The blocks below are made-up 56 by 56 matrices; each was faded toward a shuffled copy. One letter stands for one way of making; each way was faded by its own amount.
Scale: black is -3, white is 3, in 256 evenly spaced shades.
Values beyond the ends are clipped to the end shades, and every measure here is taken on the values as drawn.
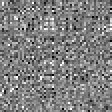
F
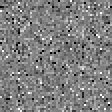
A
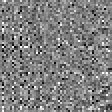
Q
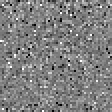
A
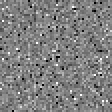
A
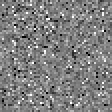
A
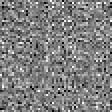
F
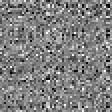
Q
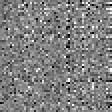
Q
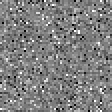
A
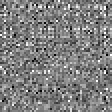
Q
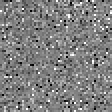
A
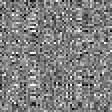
F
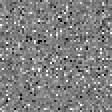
A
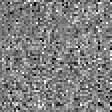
Q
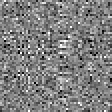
Q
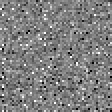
A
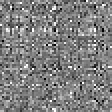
F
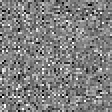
Q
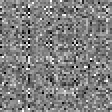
F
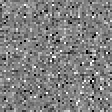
A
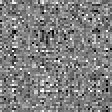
Q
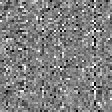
Q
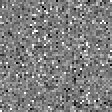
A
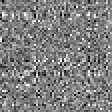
F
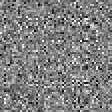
Q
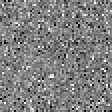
A
